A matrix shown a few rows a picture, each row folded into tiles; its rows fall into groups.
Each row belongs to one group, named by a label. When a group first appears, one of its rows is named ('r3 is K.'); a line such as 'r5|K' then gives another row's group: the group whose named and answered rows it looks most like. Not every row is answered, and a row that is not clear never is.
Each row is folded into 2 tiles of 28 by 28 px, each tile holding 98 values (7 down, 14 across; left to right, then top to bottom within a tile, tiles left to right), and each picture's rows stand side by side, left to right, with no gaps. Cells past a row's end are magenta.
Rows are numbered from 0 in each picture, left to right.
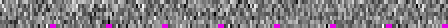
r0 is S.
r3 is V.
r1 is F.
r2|S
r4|S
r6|S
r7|S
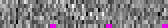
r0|S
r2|V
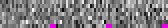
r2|F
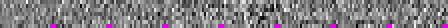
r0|V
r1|S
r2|V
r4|F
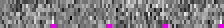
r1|V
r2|F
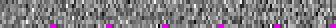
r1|V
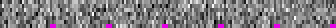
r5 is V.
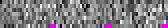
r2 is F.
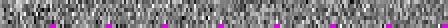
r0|F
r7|S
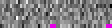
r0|V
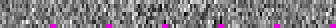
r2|F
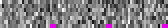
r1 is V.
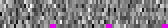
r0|S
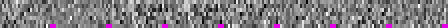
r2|F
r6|V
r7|V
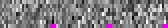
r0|F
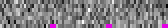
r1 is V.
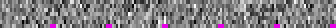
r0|V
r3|V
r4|F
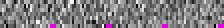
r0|S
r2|S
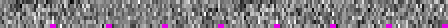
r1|S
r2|V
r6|V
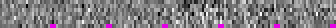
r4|F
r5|F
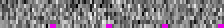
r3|V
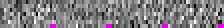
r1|V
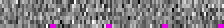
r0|S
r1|S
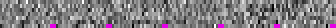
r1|V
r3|S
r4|F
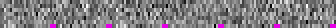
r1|S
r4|S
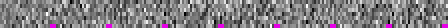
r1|S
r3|F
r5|V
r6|F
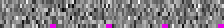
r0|V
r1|V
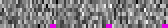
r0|S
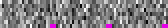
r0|F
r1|S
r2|S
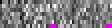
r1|S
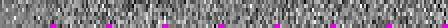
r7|S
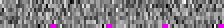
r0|S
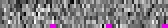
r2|F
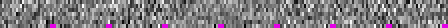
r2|S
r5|S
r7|S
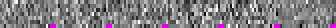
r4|S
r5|V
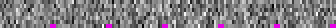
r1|S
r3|F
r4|F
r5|F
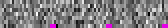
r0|F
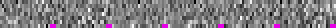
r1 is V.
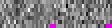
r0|S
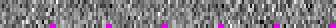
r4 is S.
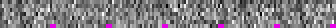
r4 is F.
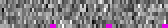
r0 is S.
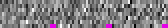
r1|S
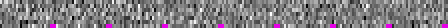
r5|F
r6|S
